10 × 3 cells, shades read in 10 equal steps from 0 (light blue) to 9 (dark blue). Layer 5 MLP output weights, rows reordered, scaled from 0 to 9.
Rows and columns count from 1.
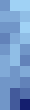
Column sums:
28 27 29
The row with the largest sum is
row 10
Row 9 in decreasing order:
6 5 3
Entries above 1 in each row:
1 2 2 2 2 2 3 3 3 3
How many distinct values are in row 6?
3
